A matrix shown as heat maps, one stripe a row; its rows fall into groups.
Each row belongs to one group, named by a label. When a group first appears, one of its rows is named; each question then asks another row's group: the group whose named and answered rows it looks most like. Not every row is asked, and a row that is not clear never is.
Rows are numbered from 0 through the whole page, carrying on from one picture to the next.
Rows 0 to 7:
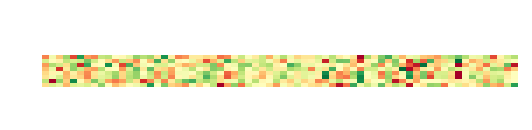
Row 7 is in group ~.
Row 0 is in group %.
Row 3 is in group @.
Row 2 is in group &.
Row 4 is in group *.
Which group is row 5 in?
*
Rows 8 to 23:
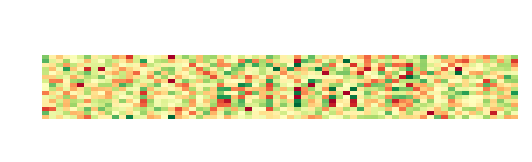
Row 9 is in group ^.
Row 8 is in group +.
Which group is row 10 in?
&
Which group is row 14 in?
+
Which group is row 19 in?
&
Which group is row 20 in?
&
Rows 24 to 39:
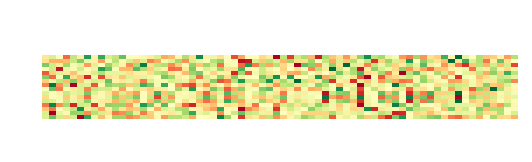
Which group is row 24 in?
~
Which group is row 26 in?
^
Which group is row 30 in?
&
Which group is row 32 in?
@
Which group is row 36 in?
%
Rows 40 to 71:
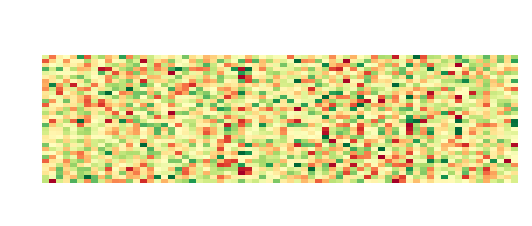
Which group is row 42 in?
*
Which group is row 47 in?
%
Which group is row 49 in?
@
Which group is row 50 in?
*
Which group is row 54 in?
+
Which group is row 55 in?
*
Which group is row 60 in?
*
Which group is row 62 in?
^
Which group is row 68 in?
+
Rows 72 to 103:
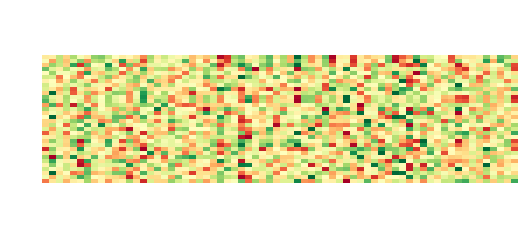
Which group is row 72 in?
&
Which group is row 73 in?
&
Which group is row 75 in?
^
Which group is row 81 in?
%
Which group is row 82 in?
^
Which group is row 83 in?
^
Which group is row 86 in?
*
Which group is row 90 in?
+
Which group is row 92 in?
+
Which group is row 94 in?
&
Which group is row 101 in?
%
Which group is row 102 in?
+
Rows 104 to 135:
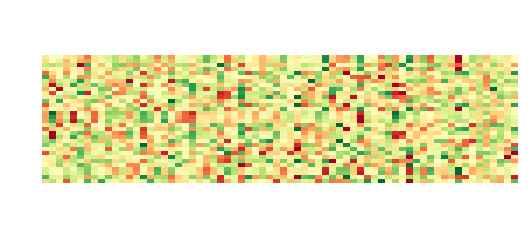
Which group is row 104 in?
*
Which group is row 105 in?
*
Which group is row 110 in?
+
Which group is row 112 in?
@
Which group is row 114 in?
&
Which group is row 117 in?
*
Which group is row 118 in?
%
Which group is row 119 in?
%
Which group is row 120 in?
%
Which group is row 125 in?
@
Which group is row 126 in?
^
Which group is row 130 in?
&
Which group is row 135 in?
~
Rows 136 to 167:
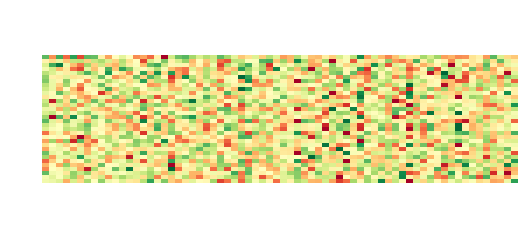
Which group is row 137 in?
&
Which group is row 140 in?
@
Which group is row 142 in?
^
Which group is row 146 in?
*
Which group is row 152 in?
^
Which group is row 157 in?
%
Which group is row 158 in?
*
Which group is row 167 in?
~
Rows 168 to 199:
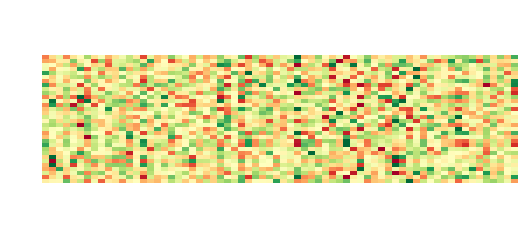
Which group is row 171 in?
&
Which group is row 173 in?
&
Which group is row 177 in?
^
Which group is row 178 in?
%
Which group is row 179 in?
%
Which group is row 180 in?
%
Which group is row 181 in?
&
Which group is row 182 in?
@
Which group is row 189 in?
^
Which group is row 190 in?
^
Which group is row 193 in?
%
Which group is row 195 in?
%
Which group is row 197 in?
&
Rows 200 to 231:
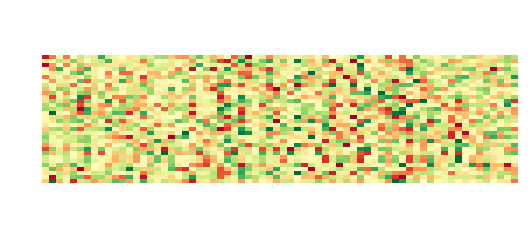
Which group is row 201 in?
&
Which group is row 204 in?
+
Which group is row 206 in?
&
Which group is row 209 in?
~
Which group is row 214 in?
%
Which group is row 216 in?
+
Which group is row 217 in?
*
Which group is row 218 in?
&
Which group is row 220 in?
+
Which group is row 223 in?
~
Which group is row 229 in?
&
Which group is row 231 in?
%
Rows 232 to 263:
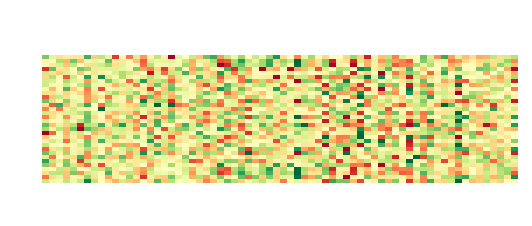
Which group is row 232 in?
+
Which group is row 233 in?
&
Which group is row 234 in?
&
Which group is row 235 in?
~
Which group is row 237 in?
~
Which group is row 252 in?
*
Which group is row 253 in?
~
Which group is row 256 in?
^
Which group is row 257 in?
&
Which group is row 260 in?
&
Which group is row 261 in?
&
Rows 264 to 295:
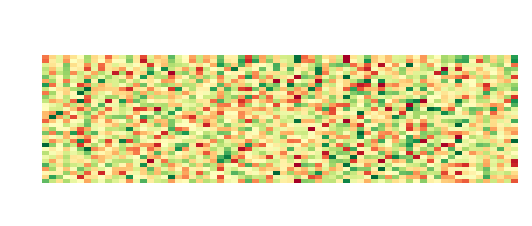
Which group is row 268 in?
+
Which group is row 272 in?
+
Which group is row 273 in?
~
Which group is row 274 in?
^
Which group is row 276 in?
~
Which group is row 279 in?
%
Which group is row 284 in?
*
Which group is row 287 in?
+
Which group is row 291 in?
^
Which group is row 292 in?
~
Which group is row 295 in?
^
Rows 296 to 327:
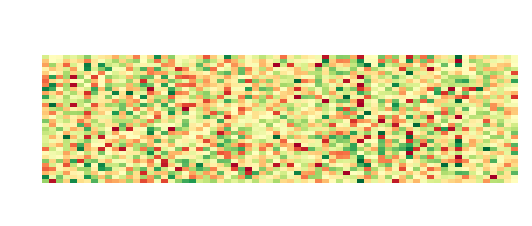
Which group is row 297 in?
*
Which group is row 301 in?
%
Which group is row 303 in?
%
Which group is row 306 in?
^
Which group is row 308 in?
%
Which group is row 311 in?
*
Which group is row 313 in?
&
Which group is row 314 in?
+
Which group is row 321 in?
*
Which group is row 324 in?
@
